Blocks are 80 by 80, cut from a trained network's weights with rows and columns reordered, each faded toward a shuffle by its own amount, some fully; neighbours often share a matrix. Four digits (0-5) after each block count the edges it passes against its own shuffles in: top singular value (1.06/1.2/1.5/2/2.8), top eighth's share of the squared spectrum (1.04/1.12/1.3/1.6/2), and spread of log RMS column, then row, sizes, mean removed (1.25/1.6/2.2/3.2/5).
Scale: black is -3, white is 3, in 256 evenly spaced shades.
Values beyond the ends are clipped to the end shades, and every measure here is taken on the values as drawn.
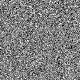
2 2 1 1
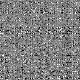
3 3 0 3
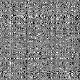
3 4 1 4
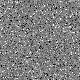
0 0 0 0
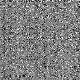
2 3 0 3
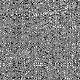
3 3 0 2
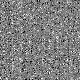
2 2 0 1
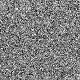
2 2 0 0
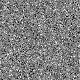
0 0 0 0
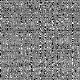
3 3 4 1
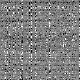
3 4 4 2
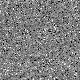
0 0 0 0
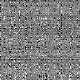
3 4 4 2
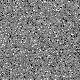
0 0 0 0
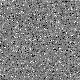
0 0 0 0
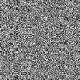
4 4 2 2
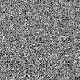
3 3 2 2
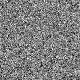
2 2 0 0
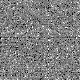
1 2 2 0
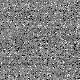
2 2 1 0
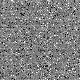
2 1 1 0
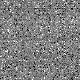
2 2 2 0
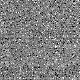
2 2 1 0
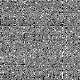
2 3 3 1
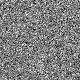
1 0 0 0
